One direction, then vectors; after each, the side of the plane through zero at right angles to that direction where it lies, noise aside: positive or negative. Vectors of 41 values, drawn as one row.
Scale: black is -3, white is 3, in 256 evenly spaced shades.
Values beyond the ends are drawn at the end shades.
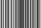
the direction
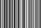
negative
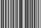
positive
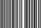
negative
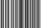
positive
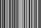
negative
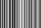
negative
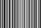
negative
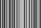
negative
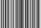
positive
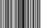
positive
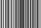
positive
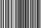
positive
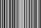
negative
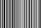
negative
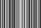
negative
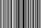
positive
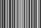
negative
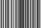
positive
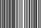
negative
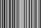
negative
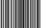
positive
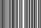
negative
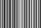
negative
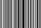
positive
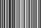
negative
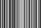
negative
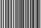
positive
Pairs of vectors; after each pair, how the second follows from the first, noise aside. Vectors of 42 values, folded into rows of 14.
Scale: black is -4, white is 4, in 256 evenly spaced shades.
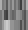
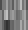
negated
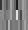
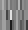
reversed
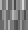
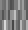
reversed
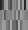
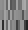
reversed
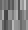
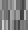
reversed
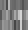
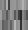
negated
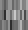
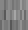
shrunk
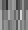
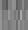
shrunk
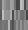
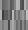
negated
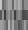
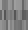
shrunk
